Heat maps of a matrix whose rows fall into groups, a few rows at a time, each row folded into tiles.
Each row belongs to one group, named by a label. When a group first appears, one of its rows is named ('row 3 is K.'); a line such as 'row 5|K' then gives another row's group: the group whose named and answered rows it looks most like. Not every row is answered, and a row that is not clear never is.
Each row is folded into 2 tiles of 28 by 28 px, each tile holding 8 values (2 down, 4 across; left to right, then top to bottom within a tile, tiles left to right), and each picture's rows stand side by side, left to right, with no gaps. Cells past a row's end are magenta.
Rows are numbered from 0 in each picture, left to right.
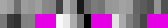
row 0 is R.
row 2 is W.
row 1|W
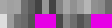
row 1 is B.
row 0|W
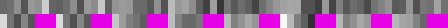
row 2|W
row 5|W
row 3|W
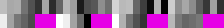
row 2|W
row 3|W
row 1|W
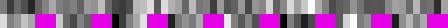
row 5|B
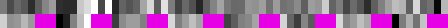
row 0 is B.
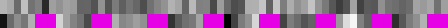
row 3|R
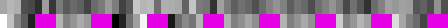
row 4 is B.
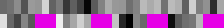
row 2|R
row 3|R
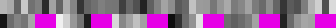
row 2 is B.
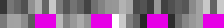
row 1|B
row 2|W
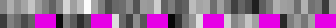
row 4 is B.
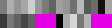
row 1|R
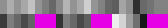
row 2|W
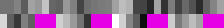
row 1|W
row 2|W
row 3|B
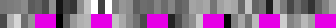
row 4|R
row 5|B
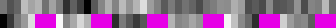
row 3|B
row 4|W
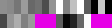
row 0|R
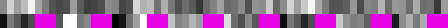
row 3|B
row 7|R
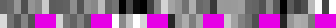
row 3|R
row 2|B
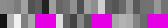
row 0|R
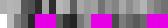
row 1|R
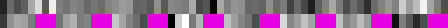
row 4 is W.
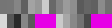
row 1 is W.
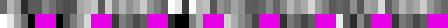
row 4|W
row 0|W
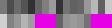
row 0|B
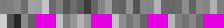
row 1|B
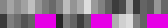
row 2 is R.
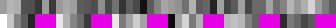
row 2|B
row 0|W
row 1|W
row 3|R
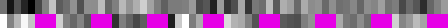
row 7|B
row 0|B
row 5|R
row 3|R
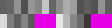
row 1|W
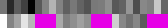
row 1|B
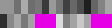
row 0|R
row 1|B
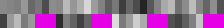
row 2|B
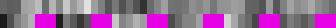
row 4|W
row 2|B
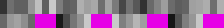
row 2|B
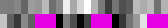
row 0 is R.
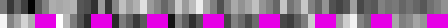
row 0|B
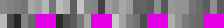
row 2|W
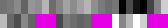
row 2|B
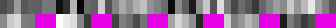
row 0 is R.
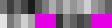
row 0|B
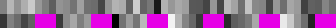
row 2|R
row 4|R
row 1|R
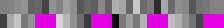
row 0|R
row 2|R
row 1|W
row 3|W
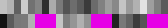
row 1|B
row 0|R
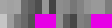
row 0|W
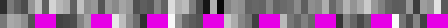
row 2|W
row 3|W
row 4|W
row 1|R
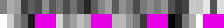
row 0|W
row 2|W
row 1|B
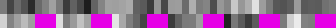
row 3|R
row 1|B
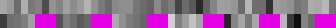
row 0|R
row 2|W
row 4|R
